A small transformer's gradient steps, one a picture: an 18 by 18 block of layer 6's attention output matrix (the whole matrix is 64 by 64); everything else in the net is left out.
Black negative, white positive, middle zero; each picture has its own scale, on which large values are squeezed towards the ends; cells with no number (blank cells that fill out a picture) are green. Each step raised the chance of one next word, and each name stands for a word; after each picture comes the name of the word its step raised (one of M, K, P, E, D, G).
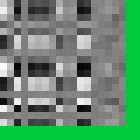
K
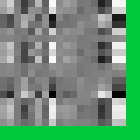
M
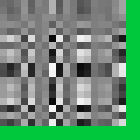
K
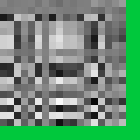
K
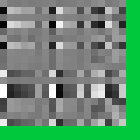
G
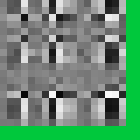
M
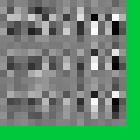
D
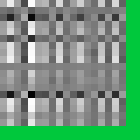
M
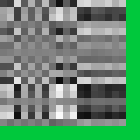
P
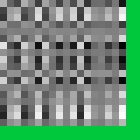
P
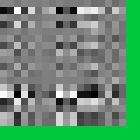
G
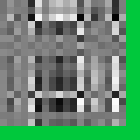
D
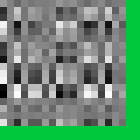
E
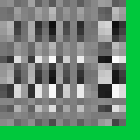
E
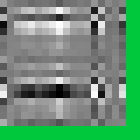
G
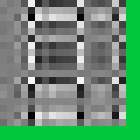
P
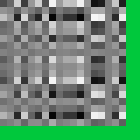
P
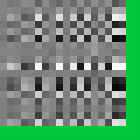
K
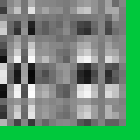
E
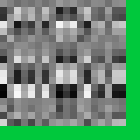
E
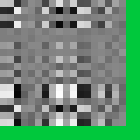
G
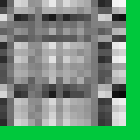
M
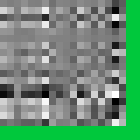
G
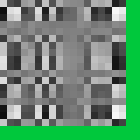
P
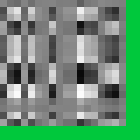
E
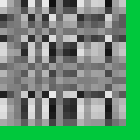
M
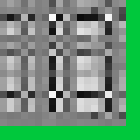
D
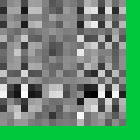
G
